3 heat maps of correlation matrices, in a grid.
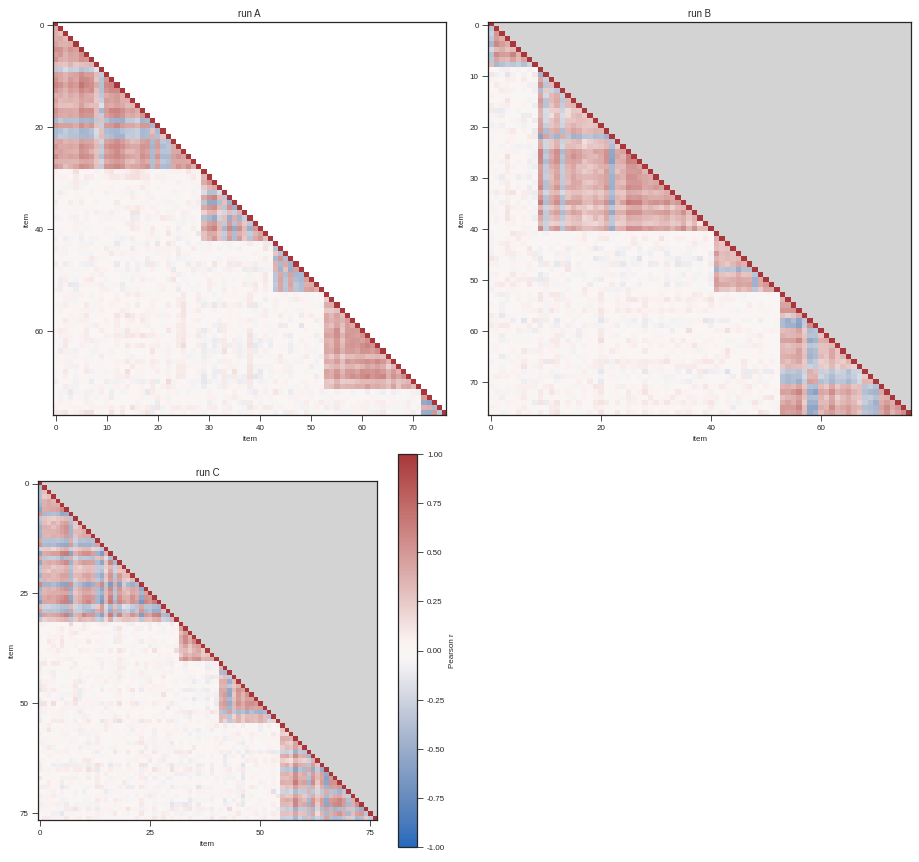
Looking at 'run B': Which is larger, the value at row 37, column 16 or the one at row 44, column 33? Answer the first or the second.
the first
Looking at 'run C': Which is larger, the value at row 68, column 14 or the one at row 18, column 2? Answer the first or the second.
the second
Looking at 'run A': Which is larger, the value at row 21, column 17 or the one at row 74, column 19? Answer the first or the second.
the second
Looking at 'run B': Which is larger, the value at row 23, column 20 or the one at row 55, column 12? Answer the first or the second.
the first
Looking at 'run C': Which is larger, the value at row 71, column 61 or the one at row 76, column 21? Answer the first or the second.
the second
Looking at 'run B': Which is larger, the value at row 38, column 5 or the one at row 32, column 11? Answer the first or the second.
the second
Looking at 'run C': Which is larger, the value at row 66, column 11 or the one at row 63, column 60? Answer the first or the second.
the second
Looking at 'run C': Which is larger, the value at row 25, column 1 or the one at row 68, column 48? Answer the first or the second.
the first
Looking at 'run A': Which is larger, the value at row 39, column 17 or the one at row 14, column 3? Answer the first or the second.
the second
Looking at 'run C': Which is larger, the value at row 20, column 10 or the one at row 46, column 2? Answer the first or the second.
the first
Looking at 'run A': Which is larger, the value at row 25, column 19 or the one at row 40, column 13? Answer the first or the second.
the second
